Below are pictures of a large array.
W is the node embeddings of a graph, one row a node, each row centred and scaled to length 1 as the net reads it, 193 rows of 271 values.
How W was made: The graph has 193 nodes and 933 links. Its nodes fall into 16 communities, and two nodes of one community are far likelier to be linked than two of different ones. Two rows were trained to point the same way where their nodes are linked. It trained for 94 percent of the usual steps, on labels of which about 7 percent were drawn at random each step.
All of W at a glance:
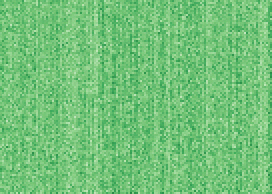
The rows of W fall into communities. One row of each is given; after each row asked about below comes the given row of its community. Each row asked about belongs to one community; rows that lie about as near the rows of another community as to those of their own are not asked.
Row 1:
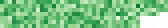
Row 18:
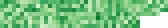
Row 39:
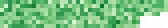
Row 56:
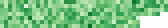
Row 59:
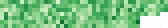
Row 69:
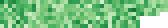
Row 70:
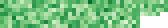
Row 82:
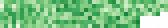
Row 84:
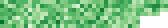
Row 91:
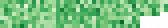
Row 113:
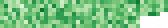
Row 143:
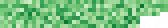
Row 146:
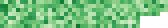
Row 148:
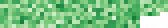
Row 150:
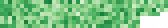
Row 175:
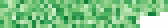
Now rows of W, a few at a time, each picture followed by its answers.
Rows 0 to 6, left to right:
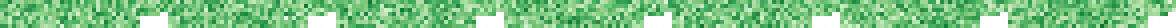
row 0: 18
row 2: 70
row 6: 82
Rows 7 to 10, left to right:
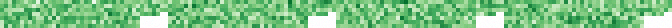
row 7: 175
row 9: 56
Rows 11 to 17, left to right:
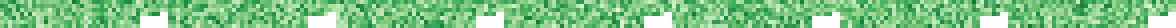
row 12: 18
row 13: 1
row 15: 148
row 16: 56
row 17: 146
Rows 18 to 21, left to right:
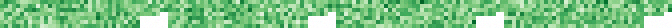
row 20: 146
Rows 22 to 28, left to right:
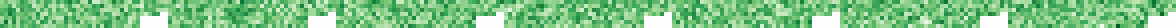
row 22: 56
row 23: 91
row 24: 113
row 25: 1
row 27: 59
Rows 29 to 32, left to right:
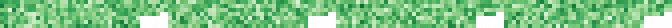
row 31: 148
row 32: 113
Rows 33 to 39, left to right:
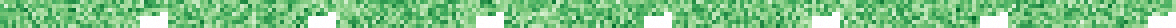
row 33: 56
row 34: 59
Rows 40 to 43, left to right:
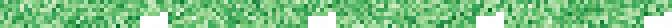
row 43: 91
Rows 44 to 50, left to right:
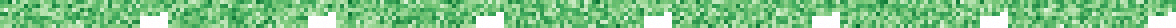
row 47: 148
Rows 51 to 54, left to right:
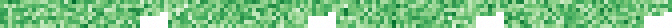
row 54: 175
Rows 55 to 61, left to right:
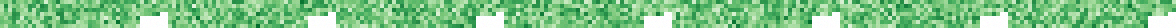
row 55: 113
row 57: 91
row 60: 175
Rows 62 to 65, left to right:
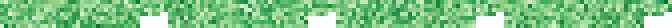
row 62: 150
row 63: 56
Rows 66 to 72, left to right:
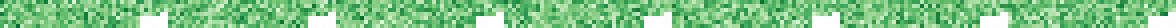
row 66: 39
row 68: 69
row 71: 150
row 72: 84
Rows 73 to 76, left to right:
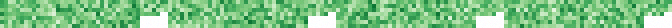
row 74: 148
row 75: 70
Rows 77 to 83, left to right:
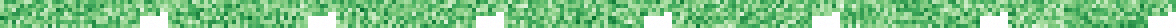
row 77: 82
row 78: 175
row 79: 143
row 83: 91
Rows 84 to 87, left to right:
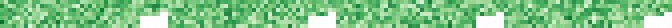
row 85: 113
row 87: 143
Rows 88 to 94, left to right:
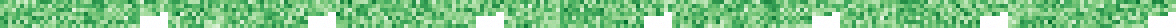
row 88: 82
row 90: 146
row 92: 82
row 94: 1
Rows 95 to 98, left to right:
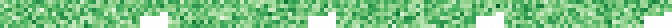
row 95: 143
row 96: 1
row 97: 59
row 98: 56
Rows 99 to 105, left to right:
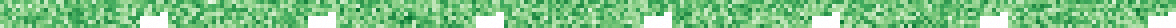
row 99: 91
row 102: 146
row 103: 113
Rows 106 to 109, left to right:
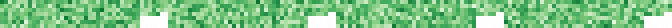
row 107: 18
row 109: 150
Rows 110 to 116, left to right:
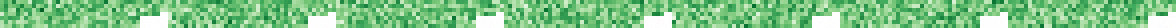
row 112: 148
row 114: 59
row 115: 39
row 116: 113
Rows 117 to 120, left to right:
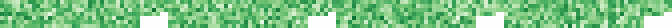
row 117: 70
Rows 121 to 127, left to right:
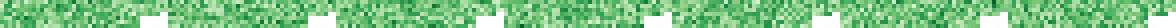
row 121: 82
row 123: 82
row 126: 1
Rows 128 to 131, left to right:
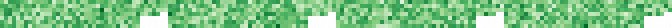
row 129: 150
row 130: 148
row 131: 69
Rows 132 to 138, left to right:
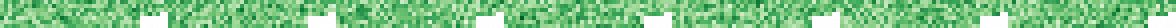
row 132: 148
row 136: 18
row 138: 1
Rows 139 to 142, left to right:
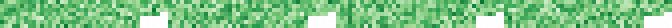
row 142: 18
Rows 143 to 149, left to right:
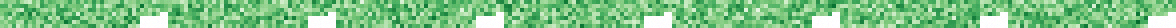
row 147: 70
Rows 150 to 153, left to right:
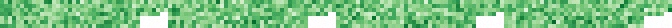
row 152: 69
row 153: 143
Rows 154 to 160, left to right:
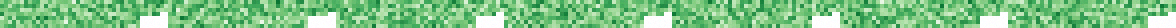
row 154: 69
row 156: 84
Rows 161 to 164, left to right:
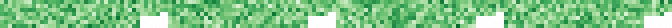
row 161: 146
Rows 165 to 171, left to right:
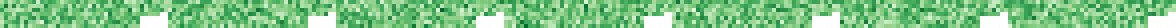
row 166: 148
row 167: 175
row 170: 91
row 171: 69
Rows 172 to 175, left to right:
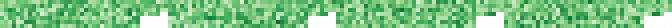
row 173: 91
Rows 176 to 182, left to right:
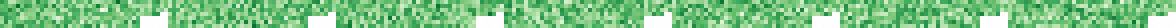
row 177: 143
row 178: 146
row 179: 113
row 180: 82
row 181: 91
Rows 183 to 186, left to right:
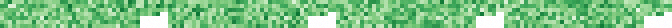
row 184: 18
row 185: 84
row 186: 82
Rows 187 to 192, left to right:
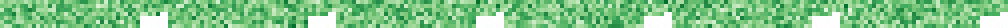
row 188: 69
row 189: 143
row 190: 39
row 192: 113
